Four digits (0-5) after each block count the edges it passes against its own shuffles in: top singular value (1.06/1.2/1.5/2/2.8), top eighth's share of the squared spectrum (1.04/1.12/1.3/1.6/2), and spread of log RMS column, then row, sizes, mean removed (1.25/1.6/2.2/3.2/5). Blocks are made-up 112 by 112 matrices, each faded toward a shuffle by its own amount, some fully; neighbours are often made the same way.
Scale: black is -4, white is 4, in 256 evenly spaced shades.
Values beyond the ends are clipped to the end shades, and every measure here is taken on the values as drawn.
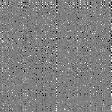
5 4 3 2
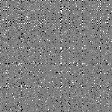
5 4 3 3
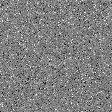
1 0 0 0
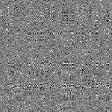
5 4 2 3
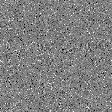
3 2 1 0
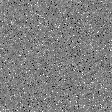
0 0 0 0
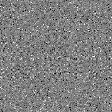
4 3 1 1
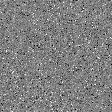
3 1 0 0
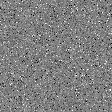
0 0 0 0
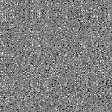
4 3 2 2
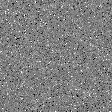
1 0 0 0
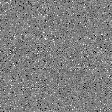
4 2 1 1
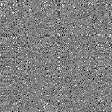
4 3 2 2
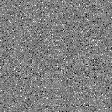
4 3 1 1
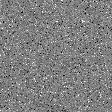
2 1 0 1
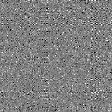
4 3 2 2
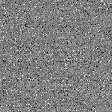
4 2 1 1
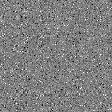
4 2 1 1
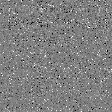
3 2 1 1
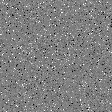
0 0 0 0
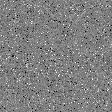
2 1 0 0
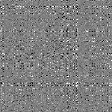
4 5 3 3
